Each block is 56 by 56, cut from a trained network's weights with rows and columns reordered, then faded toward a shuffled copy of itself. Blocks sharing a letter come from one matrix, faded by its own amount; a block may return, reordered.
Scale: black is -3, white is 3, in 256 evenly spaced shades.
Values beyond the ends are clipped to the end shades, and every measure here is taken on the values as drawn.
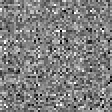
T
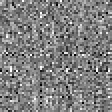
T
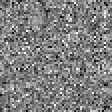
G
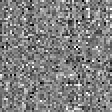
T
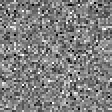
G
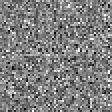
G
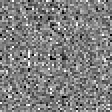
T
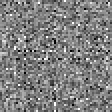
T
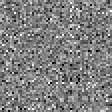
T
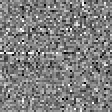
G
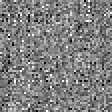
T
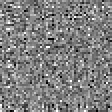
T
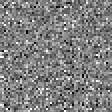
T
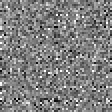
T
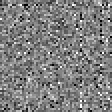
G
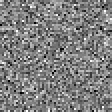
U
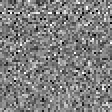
U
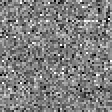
U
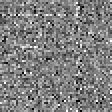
G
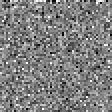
U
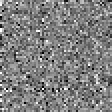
G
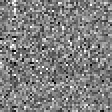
G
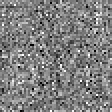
T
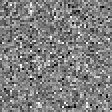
T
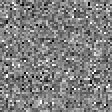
T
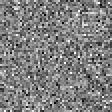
U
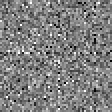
G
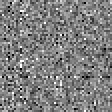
G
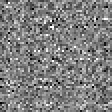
T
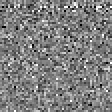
U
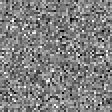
U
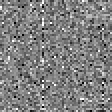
G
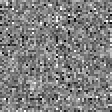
G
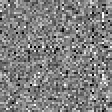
G
